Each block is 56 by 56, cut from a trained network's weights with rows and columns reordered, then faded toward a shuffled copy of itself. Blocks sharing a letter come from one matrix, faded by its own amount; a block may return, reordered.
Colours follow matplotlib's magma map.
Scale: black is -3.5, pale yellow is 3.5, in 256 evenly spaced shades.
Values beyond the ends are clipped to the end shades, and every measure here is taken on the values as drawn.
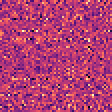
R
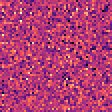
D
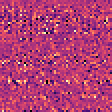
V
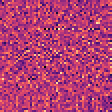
R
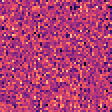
D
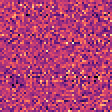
R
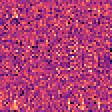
D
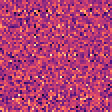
R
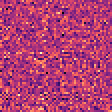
R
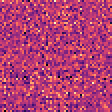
D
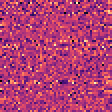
R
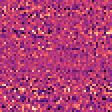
V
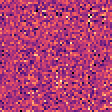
D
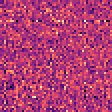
R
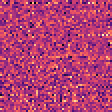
R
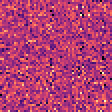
D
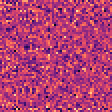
R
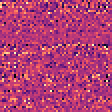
V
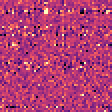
V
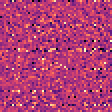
V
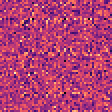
R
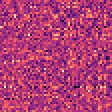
R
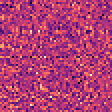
R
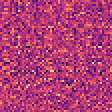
R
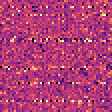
V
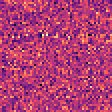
R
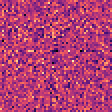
R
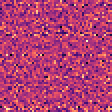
R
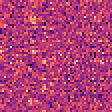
D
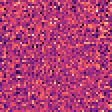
D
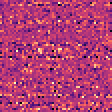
V
